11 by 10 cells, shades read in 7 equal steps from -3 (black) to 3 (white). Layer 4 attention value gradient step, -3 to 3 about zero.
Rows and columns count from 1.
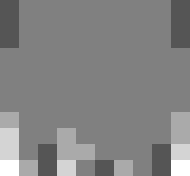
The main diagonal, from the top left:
-1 0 0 0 0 0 0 0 0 2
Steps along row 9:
down same up down same same same same up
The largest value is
3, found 2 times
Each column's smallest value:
-1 0 -1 0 0 -1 0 0 -1 -1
